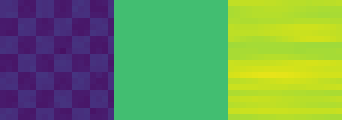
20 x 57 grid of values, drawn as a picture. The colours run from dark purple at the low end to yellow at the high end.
It is made of 1 by 3 panels. Panel 1,1: very low, checkered, faint in contrast. Panel 1,2: high, flat. Panel 1,3: very high, streaked across, faint in contrast.
